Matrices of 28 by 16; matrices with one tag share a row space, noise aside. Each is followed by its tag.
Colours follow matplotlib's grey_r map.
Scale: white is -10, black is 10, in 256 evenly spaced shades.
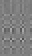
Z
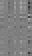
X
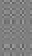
Z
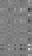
X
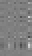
X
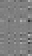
X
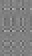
Z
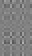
Z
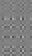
Z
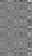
X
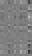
X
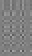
Z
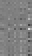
X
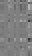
X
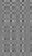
Z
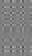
Z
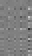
X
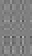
Z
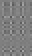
Z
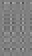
Z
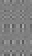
Z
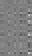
X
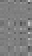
X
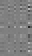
X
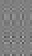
Z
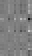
X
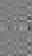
X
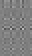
Z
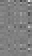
X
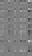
X
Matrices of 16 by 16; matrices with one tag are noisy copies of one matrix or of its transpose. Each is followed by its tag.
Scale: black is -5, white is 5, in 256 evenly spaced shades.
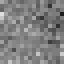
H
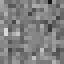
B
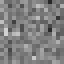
B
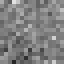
H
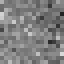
H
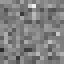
B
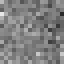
H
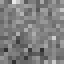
H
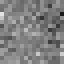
H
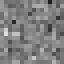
B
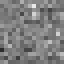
B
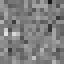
B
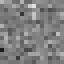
B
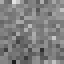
H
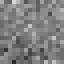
H
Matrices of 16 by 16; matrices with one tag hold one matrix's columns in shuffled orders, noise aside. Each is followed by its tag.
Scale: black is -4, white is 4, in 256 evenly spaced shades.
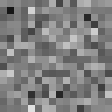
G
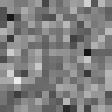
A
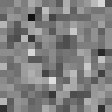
A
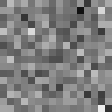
G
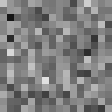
A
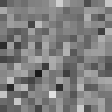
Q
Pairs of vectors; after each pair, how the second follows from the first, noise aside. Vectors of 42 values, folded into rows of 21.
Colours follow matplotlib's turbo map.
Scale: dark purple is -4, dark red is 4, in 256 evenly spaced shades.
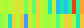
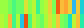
negated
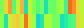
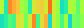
wrapped around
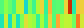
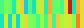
copied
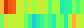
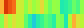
copied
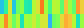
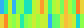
copied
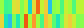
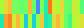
negated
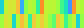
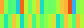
negated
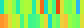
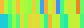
negated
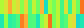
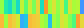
negated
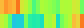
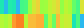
negated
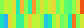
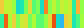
wrapped around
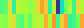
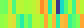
copied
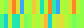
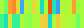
copied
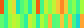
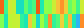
copied
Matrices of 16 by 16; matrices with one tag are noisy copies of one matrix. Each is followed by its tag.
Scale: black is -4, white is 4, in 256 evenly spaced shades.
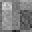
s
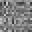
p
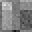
s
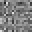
p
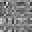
p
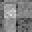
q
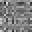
p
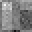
s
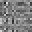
p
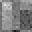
s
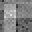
q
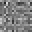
p
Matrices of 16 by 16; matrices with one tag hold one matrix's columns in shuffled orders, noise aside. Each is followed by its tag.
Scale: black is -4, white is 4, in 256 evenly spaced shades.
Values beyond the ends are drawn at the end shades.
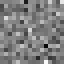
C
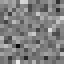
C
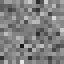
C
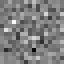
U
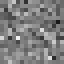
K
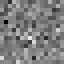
K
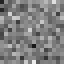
C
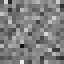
C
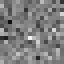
K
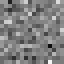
C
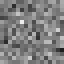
U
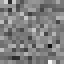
C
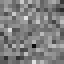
C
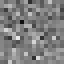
K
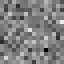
U
